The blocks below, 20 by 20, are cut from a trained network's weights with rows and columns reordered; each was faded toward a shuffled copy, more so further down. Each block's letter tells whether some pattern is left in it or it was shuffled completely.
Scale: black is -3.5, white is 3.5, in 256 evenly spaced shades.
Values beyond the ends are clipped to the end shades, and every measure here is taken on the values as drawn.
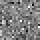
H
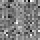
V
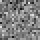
H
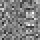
V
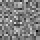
V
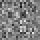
V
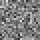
H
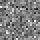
V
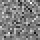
H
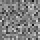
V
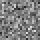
H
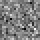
H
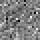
H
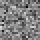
H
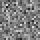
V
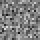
H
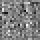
V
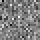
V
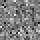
H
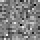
H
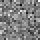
H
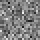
V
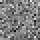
H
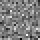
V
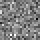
H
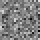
V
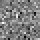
H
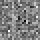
V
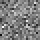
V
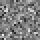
H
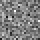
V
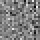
V
